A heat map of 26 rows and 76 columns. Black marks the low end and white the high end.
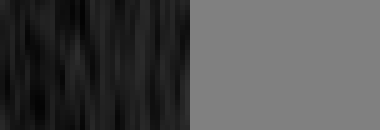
It is made of 1 by 2 panels. Panel 1,1: very low, streaked downward, faint in contrast. Panel 1,2: middling, flat.
